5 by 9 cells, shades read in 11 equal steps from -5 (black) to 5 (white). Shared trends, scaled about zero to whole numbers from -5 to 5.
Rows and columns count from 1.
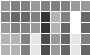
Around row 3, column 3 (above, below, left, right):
-1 0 0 1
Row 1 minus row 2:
1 1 1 1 3 -2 0 -4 2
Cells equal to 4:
4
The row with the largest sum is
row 4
